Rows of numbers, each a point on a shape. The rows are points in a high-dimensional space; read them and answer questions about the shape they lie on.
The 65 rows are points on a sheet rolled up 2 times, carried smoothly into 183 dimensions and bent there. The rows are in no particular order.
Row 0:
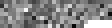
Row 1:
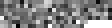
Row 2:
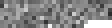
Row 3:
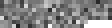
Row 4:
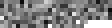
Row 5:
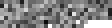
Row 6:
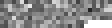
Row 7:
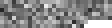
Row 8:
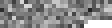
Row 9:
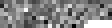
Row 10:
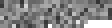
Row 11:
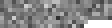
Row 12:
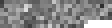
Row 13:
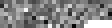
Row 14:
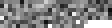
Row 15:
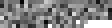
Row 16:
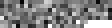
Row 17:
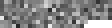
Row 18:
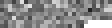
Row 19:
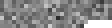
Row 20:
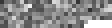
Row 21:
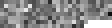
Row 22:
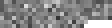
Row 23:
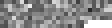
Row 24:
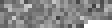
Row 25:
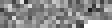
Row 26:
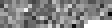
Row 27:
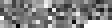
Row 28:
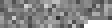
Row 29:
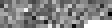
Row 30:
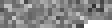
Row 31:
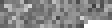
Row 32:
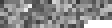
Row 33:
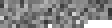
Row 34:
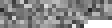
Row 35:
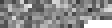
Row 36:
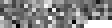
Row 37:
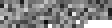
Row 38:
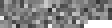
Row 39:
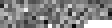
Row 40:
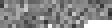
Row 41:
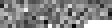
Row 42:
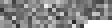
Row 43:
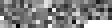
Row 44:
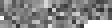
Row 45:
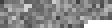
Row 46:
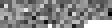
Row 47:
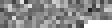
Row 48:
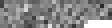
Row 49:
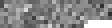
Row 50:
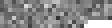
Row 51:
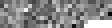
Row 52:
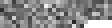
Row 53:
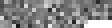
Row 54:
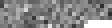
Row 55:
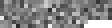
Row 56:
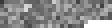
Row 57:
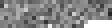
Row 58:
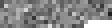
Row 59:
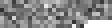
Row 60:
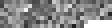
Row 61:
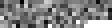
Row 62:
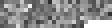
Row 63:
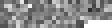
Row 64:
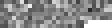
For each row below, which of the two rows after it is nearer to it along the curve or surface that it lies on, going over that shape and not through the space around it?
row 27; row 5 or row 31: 5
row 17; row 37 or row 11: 11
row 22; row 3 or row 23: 3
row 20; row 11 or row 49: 49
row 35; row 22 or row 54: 54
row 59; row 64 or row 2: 64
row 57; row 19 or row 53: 53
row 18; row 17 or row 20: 20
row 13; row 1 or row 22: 1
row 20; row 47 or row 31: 47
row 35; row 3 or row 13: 13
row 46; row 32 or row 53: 32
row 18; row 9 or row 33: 9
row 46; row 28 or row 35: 35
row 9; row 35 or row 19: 35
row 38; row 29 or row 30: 30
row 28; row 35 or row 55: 55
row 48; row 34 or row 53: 53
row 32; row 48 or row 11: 48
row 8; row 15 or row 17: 17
